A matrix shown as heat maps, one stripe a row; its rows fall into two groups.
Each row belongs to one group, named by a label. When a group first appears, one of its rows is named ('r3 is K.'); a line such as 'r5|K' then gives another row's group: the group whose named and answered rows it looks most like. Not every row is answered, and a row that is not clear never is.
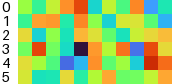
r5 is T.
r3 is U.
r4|U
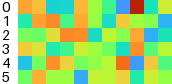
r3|T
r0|T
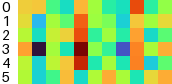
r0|T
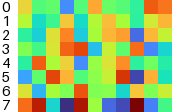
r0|U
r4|U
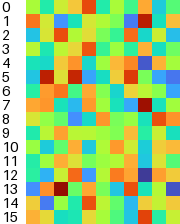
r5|U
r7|T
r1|T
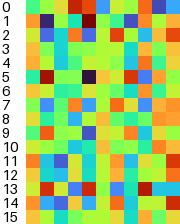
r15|T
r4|T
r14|T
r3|T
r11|T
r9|U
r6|T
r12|T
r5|U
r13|T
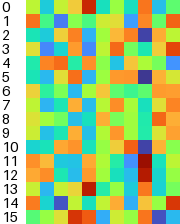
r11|T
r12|T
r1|T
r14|T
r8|U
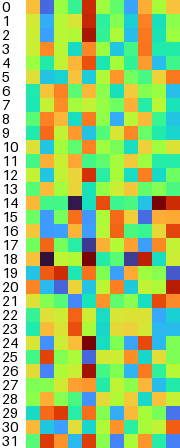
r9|U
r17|U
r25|U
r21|U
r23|U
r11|U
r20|T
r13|U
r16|T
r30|T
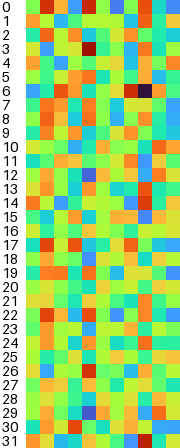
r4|T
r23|U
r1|T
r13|T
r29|U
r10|U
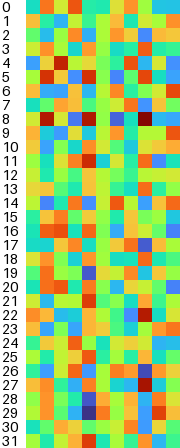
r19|U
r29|U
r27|T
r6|T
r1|T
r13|T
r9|T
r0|U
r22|T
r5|T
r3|T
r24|U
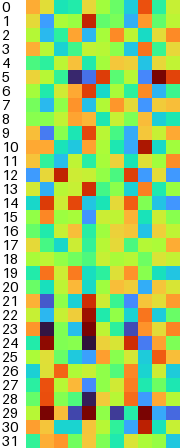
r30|T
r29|T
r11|T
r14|U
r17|T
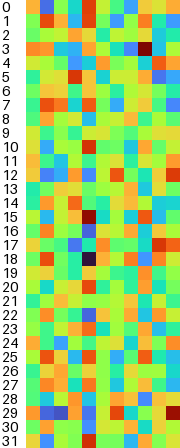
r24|T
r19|T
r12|T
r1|T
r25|T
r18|U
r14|U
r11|T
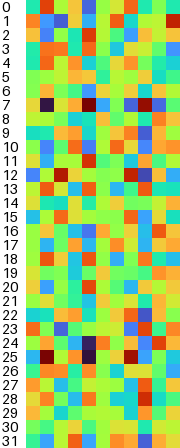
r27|T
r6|U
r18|T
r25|U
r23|T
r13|T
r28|T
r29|T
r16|U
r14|T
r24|U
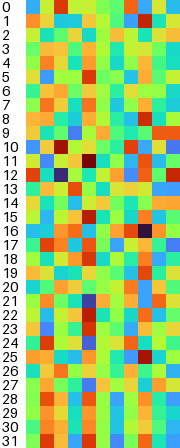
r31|T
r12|T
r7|T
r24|U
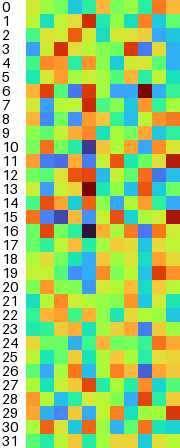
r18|U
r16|U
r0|U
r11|T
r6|T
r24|U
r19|U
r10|U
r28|T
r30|T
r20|U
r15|T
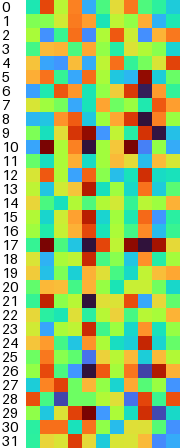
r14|T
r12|T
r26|U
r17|U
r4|T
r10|U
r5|T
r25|U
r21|U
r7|U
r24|T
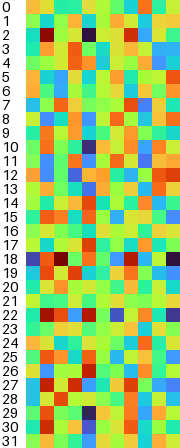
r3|U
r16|U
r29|U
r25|T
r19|U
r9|U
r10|U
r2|U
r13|U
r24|T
